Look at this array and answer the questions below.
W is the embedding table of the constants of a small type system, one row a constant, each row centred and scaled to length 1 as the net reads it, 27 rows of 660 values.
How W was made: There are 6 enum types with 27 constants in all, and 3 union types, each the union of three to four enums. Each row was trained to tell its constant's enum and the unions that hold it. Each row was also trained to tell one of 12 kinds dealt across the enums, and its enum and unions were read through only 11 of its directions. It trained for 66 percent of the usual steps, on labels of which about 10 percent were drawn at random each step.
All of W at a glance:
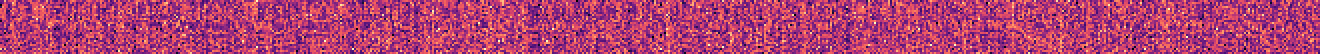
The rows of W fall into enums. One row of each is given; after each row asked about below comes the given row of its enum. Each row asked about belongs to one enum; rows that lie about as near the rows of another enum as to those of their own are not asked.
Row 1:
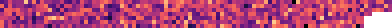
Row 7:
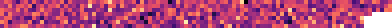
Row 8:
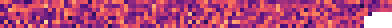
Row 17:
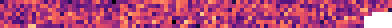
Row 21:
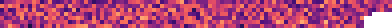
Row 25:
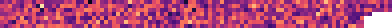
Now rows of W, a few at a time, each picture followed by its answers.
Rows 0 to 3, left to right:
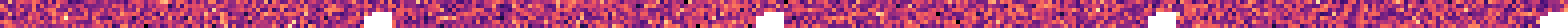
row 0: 17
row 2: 8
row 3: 25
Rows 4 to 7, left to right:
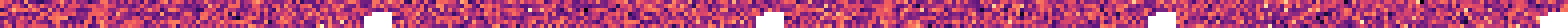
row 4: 8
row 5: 8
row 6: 8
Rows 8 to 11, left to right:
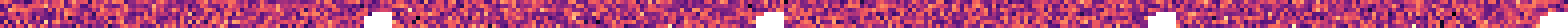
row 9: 21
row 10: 25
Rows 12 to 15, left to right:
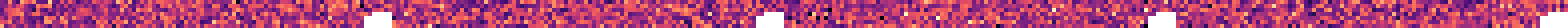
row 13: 17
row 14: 17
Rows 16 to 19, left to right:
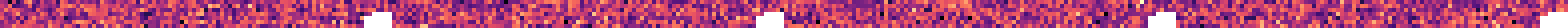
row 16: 25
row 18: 17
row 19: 21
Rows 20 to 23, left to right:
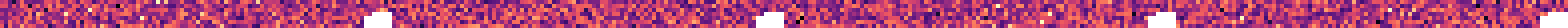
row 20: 21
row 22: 25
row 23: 21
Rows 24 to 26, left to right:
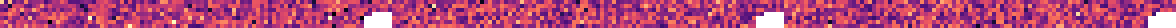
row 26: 8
